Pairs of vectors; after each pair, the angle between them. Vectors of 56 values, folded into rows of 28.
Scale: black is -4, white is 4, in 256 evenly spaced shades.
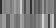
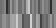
orthogonal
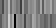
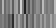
partly opposed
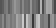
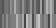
nearly parallel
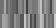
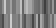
orthogonal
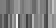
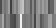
orthogonal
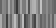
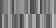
partly opposed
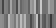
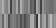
nearly opposite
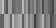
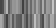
nearly opposite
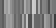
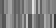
nearly parallel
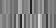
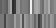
partly opposed
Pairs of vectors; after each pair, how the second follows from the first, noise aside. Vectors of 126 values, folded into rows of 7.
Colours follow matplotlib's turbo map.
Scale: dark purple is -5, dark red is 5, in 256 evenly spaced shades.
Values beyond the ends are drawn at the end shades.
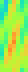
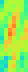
wrapped around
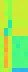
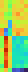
scaled up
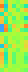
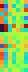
scaled up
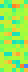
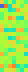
reversed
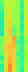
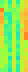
wrapped around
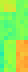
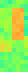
wrapped around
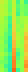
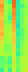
reversed
